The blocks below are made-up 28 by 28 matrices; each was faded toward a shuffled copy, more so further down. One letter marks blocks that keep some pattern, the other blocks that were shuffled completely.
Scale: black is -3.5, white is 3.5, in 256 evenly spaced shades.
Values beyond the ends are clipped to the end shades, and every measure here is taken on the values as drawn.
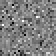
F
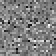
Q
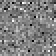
Q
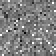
F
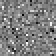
F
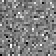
F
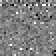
Q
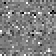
Q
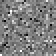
F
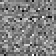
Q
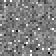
F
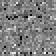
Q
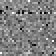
Q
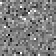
F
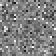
F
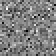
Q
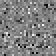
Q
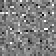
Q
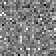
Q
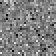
F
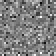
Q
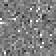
F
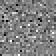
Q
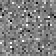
F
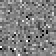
F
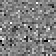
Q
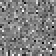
F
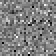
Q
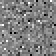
F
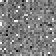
F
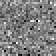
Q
